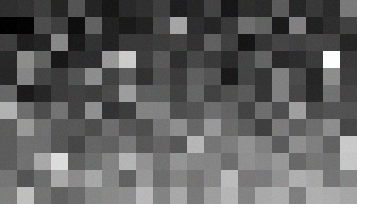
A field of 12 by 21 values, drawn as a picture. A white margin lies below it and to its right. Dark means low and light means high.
Odd rows or columns: none. Stripes: none. Slope: up to the bottom. Ninth with the lowest average: top left.
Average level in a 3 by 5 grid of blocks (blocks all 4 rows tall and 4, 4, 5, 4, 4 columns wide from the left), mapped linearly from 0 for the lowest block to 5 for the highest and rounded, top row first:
0 0 0 0 1
2 2 2 2 2
4 4 4 5 5
